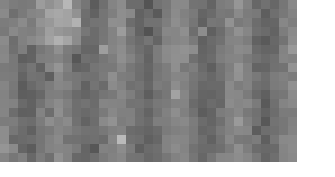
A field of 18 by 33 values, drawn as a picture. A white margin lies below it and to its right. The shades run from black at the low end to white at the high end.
The top left is the ninth with the highest average. Stripes running up and down repeat 5 times from left to right. In the top left lies a patch that is higher than the rest. Overall the values sit about 50% of the way up the scale.
